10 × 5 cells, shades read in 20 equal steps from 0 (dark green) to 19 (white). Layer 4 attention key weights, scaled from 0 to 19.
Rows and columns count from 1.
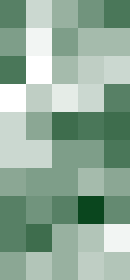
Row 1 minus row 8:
0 7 5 8 -2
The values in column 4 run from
0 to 15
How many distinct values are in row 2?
3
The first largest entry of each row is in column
2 2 2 1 1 1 4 2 5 4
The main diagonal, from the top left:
6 18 12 15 4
